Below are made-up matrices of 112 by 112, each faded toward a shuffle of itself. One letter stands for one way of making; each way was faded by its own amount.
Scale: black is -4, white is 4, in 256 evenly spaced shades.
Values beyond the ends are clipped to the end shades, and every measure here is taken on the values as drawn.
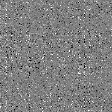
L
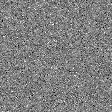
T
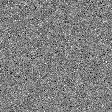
T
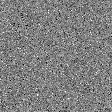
T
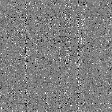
L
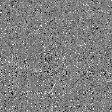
L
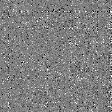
L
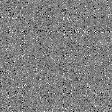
L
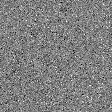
T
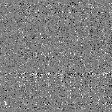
L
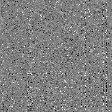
L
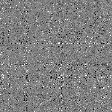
L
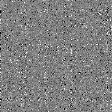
L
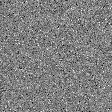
T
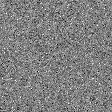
T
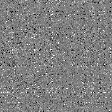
L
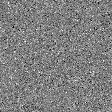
T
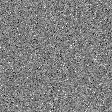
T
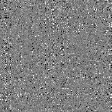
L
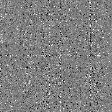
L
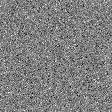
T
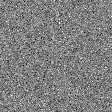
T
